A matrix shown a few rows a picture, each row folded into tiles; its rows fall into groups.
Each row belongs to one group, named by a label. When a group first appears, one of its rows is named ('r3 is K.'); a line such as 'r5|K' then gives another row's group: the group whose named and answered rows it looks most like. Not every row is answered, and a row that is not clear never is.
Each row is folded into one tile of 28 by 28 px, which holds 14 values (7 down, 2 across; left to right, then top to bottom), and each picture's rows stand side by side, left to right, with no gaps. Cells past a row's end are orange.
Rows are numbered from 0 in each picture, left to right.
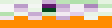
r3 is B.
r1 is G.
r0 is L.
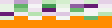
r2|G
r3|B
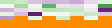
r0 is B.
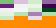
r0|B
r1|G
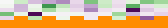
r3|B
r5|B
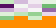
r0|B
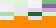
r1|L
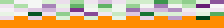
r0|B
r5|L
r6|B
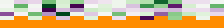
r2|L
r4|L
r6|B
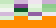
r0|G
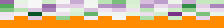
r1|L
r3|L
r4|B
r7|L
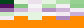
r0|B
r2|B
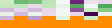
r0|B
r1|B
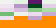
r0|L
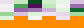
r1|B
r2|G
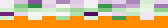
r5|G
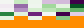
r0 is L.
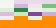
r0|G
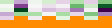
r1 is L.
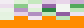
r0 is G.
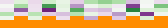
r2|G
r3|B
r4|G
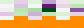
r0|G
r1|G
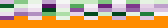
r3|L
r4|L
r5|L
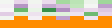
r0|G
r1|G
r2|B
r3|L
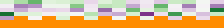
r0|L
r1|B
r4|G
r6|L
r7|G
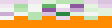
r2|L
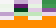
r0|G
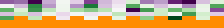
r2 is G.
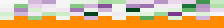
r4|G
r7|B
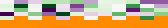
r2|L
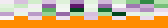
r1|G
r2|G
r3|G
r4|L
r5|B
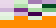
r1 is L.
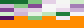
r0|B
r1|B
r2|L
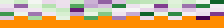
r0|L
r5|L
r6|L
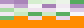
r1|L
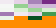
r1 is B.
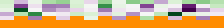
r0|G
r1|L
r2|B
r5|B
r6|L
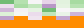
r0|B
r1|G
